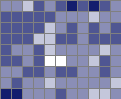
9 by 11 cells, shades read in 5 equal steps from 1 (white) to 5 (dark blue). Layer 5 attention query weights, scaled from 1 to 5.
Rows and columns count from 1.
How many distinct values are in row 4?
3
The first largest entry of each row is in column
7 1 1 1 1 1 3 2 1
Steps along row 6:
same down up down same up same down up down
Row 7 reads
3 3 4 4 3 4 4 3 3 4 3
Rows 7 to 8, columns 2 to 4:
3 4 4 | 4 3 3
